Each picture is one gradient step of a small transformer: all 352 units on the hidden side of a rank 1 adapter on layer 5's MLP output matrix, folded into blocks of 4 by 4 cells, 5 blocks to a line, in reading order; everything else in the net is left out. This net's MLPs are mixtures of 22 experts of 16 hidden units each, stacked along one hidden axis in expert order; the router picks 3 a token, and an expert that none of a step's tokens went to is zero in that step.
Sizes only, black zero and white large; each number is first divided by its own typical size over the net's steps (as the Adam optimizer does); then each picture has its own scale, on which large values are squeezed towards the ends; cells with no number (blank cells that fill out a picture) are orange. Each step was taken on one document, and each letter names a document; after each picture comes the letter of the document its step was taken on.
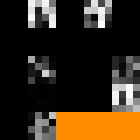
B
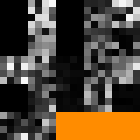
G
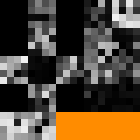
G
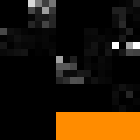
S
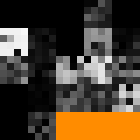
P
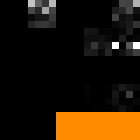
S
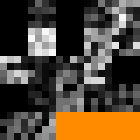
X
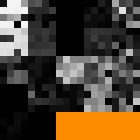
P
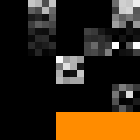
S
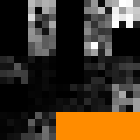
B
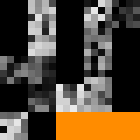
X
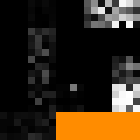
B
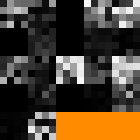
G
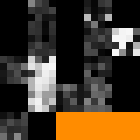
X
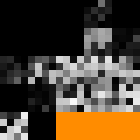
P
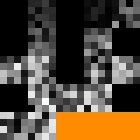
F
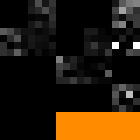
S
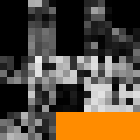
P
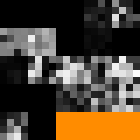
P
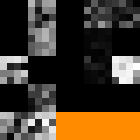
G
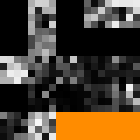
G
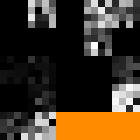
B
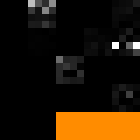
S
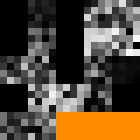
X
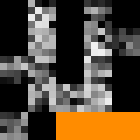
X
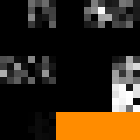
B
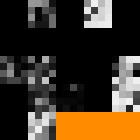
G
